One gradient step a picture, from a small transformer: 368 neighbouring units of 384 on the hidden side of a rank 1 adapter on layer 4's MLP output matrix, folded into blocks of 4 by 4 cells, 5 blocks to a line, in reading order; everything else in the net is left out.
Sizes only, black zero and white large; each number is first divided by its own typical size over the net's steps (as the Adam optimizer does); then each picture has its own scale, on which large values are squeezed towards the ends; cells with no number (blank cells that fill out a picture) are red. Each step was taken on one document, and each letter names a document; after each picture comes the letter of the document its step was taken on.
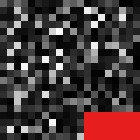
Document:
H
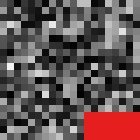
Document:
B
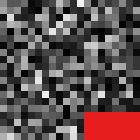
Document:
B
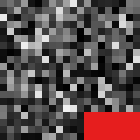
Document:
B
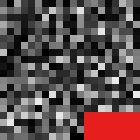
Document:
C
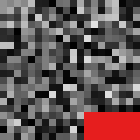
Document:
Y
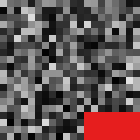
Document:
Y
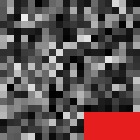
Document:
Y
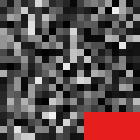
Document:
Y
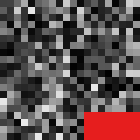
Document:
C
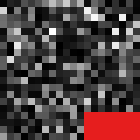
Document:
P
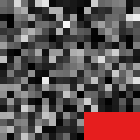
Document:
Y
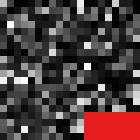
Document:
P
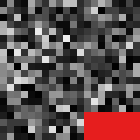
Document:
B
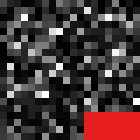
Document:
H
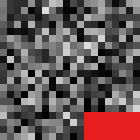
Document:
C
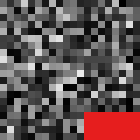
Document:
B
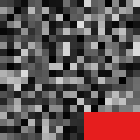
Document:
C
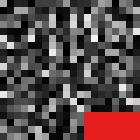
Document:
Y
